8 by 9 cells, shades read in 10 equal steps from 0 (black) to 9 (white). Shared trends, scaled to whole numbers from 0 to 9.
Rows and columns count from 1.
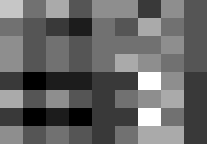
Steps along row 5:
down up same up same up down down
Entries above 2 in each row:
8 7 9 9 2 7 2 7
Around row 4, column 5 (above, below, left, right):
4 2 3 6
